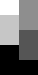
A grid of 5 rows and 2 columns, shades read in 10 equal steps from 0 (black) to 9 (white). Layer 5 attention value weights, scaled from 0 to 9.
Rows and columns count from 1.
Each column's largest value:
9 5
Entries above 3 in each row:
2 2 1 0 0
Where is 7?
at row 2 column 1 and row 3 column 1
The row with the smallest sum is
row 5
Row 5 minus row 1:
-9 -5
